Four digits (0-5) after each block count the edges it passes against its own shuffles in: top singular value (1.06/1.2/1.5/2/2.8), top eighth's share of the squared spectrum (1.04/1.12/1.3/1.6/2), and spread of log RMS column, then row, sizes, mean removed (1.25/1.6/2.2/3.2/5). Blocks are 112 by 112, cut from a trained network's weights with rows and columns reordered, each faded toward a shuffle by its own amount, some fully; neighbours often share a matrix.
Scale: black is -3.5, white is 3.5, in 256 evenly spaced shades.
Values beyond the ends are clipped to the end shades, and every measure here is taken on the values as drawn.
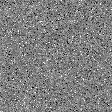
0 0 0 0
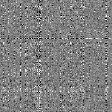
4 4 4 2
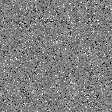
1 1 0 0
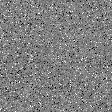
1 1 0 0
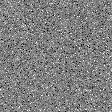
0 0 0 0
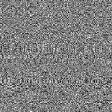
4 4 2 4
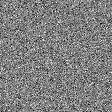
0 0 0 0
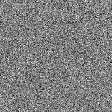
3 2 0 1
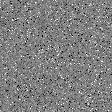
0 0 0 0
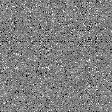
3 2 2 1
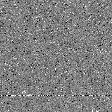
3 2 0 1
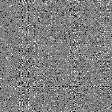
3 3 3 1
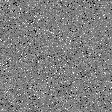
0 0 0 0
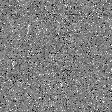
2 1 1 0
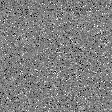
1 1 1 0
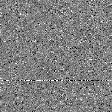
3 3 1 2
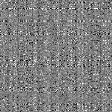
3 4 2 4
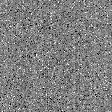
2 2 0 1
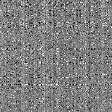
3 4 1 3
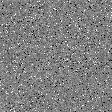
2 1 0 0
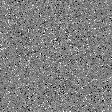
1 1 1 0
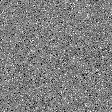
1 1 0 0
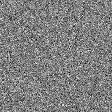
2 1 0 0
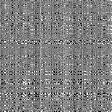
4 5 3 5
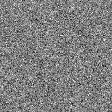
3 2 0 1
